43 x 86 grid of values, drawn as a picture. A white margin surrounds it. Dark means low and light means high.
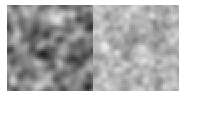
The table splits into one row of 2 panels. Panel 1,1: middling, blotchy, strong in contrast. Panel 1,2: high, blotchy.
